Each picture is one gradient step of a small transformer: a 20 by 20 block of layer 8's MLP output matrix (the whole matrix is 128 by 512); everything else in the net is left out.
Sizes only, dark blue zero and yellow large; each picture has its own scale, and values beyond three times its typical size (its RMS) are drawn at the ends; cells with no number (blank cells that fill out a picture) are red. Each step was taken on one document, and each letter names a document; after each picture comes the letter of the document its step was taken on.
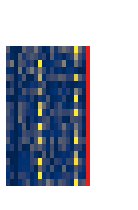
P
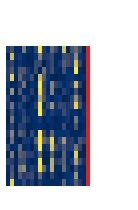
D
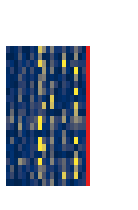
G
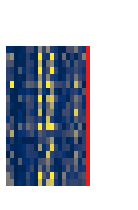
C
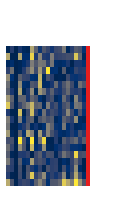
P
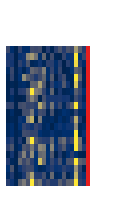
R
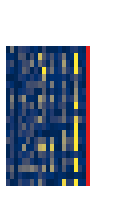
D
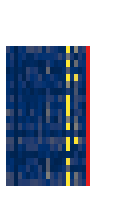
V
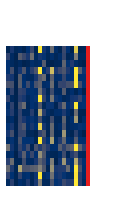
D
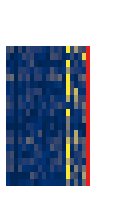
V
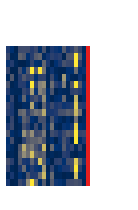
R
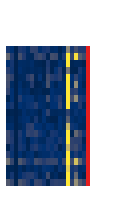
V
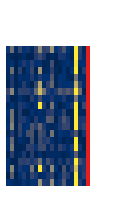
G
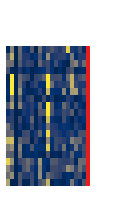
C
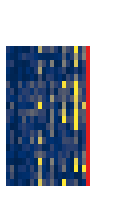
G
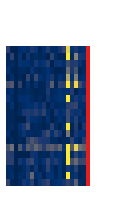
V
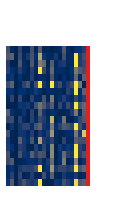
G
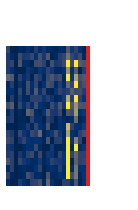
V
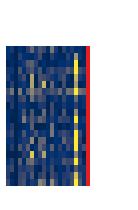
R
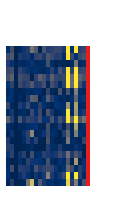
V
